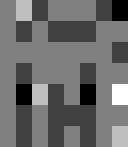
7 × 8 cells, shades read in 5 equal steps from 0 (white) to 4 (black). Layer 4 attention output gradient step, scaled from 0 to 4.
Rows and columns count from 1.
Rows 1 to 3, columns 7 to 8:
3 4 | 2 2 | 2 3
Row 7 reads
2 3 2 3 2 3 2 1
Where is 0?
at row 5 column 8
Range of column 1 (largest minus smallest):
0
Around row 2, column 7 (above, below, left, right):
3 2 3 2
